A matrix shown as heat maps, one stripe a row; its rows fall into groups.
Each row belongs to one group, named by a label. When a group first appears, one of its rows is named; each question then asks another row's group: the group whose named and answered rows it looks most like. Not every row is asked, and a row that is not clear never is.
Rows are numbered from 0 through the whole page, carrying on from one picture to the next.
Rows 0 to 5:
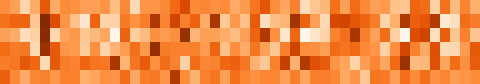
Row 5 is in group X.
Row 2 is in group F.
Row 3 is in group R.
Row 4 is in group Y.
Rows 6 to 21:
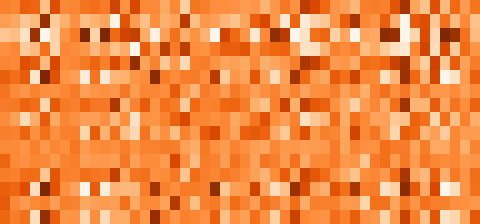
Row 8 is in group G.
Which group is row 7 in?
F
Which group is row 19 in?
R
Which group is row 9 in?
F
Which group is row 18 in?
Y
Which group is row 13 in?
Y
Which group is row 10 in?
Y
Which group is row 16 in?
X
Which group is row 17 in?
X
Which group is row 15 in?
R
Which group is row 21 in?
R
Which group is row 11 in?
R
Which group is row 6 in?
Y
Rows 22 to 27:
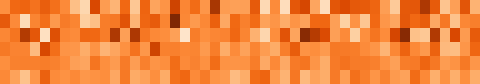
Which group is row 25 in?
R
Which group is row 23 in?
X
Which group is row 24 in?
Y
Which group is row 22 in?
R
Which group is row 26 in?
R
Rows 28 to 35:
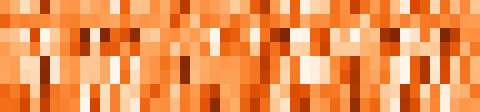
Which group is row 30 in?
G
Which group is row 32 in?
F
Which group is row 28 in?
F
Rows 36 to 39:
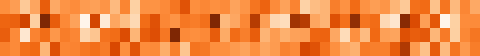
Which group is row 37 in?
R
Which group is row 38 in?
X
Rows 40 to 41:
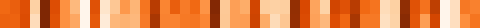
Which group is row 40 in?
R
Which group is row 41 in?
R
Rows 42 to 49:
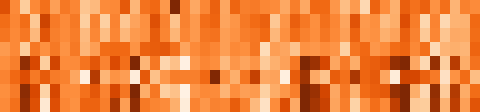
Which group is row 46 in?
Y
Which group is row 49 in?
Y
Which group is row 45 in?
X
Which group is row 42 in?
X
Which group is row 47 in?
R
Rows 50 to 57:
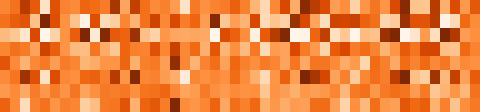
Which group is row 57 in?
X
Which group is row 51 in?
R
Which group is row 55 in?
Y
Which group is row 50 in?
Y
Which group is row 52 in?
G
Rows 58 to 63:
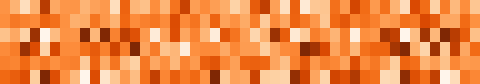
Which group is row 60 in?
G
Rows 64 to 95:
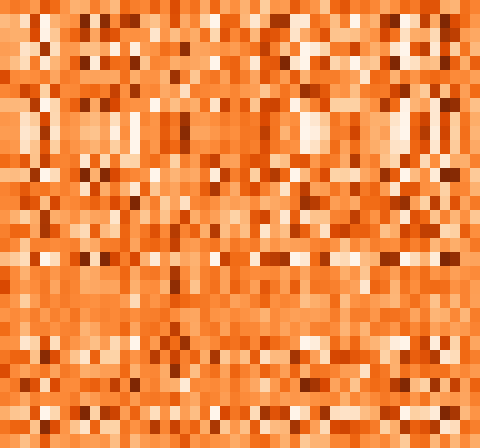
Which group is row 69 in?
X
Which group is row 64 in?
R
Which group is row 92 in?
X
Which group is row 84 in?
X
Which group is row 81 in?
X
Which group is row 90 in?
X
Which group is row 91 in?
Y
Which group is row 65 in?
G
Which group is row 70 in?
Y
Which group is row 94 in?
R
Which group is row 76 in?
G
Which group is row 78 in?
Y
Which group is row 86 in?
X
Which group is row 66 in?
G
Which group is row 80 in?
R
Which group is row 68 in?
G
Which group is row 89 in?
R
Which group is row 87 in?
X
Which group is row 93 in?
G
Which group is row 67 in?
F
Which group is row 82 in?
G
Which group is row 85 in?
F
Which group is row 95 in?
F
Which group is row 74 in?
F
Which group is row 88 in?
F
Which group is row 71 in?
G
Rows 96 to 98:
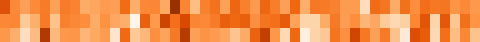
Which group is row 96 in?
X
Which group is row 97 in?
F
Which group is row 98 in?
F
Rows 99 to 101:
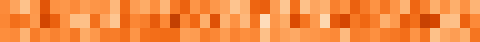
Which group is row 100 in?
R
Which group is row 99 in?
F
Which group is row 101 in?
X
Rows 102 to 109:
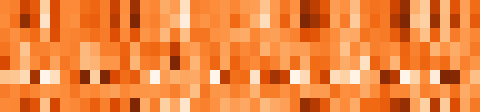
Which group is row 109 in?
Y
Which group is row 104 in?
Y
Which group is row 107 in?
G
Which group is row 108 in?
X
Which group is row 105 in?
X
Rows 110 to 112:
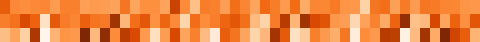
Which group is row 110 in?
X
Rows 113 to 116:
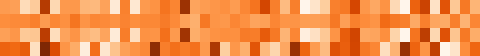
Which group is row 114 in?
X
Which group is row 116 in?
R
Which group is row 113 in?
F
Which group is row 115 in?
F
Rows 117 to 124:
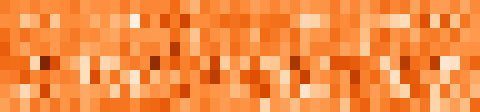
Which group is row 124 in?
X
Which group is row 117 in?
X
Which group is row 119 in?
X
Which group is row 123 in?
F
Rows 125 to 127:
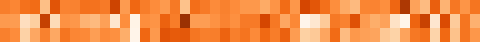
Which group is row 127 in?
F
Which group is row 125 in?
Y
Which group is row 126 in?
F
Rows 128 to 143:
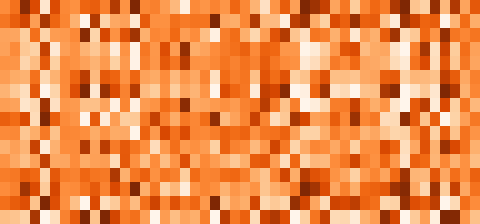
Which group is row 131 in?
F
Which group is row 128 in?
Y
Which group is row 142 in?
R
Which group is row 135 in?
F
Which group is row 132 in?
F
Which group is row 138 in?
G
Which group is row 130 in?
G
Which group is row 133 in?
G
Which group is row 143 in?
G
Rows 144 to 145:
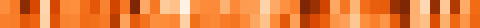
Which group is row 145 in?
Y
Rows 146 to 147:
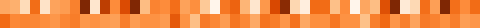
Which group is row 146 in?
G
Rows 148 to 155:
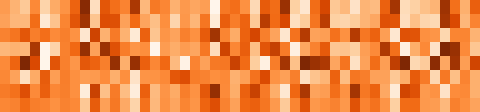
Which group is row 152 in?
Y
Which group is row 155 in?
R
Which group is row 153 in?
F
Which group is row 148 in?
G
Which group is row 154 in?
R
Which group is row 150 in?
R
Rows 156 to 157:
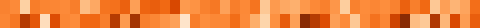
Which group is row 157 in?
Y
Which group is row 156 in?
X
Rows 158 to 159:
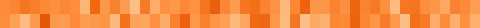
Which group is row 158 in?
R
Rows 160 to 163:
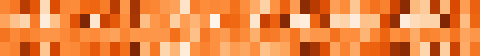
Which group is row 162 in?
X
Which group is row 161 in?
G
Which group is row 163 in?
Y
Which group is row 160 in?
Y
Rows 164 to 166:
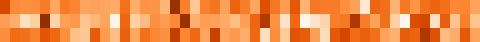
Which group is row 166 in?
R
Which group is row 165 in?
F
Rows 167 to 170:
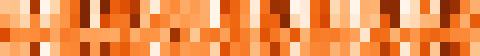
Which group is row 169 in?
X
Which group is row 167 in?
G
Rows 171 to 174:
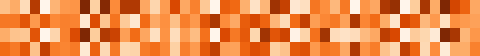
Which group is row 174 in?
R
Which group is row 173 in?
G
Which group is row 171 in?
G
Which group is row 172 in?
R
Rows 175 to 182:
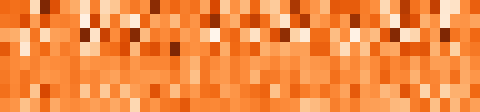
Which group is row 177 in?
G
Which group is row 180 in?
X
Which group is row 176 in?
R
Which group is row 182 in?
F
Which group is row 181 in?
R
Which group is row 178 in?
X
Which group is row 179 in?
X
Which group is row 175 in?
R
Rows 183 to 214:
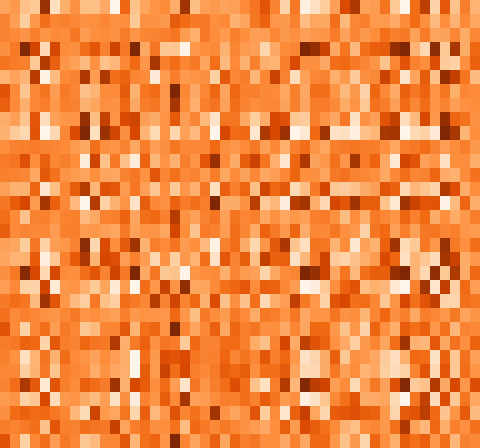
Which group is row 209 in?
F
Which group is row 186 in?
Y
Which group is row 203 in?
F
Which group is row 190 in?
X
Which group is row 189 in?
X
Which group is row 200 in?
G
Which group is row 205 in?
X
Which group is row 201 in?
G
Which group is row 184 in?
F
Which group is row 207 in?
Y
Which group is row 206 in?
X
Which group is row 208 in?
F
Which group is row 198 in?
X
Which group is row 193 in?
R
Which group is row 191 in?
G
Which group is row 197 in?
R
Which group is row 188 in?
G
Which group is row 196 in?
G
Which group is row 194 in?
R
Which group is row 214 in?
X
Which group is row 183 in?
F
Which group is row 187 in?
R
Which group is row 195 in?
R
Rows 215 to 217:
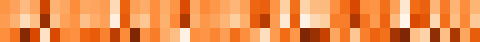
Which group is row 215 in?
F
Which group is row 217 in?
Y
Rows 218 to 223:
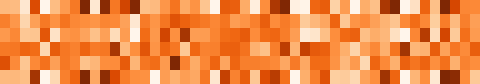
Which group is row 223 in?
G
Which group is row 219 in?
F
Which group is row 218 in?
G
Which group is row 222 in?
X
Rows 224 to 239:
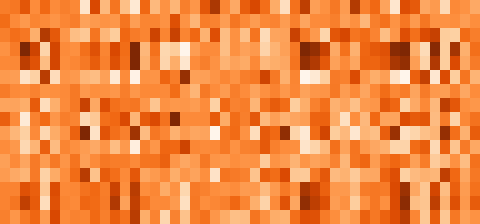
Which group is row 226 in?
R
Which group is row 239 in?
Y
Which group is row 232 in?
X
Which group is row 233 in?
G
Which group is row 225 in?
X
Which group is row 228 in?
Y
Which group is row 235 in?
X
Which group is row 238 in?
Y
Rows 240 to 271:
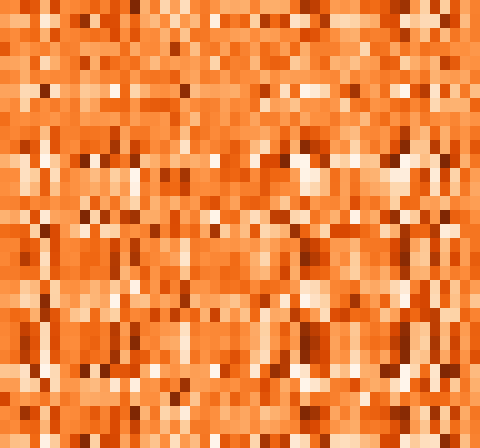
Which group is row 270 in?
Y
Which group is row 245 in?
X
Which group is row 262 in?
R
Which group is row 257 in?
Y
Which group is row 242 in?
Y
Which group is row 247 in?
X
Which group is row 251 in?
G
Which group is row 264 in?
Y
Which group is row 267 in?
F
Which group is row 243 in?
X
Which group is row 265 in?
Y
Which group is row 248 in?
X
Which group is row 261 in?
F
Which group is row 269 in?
Y
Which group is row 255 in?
G
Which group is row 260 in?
F
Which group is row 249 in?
Y
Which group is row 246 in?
F
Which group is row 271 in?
G
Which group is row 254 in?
R
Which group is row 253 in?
F
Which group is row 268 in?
X
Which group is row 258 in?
Y
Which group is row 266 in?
G
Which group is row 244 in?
G
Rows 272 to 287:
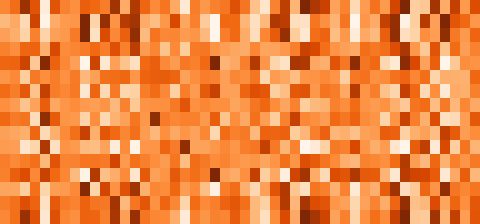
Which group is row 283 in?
Y
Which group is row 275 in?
Y
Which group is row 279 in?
F
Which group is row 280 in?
R
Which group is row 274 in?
G
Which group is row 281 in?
G
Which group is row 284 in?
R
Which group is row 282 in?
F
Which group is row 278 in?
R
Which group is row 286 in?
Y
